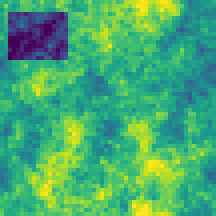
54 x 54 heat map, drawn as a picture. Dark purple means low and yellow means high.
Odd patch: lower, in the top left. Histogram: skewed, a long tail of low values. Roughest part: top left. Ninth with the lowest average: top left.
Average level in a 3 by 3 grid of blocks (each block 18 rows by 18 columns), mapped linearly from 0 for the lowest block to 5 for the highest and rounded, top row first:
0 5 3
4 4 3
5 5 5
